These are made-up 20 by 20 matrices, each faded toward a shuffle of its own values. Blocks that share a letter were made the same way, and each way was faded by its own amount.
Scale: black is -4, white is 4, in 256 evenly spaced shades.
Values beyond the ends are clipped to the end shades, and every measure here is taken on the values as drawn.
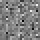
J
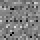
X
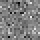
X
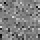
X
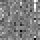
J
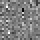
J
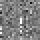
J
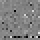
X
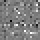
X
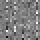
J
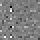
X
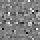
X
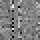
J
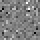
X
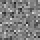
X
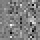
J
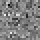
X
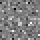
X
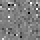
X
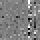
J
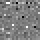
X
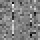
J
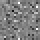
X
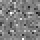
X
